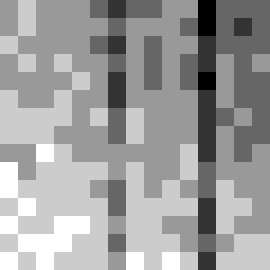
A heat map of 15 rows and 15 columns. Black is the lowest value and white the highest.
Odd lines: columns 7 and 12. Ninth with the lowest average: top right. Slope: up to the bottom left. Average level on the scale: 60%. Mirror symmetry: none. Ninth with the highest average: bottom left.
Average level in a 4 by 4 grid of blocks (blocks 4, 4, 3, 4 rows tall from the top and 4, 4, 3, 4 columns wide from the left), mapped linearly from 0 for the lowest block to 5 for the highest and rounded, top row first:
3 1 2 0 | 3 2 2 0 | 4 3 3 2 | 5 4 4 2
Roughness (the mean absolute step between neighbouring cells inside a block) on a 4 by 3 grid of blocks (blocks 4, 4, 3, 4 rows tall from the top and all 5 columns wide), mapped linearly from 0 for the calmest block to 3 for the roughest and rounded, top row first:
022 | 022 | 112 | 123
